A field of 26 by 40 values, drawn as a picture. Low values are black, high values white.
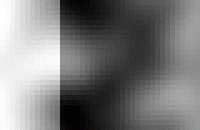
Overall the values sit about 50% of the way up the scale. No lone cell stands out from its neighbours. The bottom middle is the ninth with the lowest average. A vertical seam about 30% of the way across splits the table, and the left part is higher.
